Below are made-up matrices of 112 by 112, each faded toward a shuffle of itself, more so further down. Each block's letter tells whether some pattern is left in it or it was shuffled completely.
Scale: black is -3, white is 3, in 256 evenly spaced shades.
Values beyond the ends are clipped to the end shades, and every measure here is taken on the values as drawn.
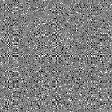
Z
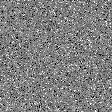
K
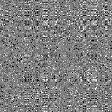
Z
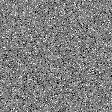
K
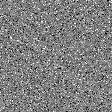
K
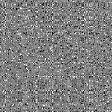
Z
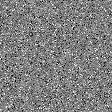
K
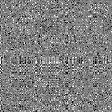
Z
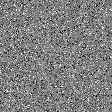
K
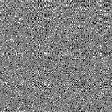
Z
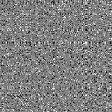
Z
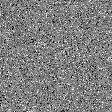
K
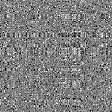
Z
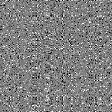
Z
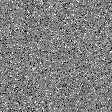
K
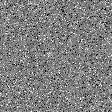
K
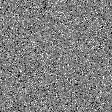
K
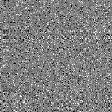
Z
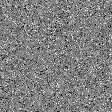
K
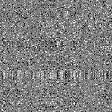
Z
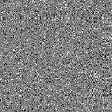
Z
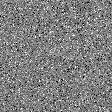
K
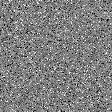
K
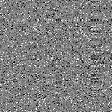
Z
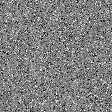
K
